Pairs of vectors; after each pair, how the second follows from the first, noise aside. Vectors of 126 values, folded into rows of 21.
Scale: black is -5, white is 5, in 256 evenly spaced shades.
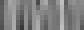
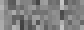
sign-scrambled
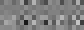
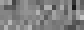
shuffled
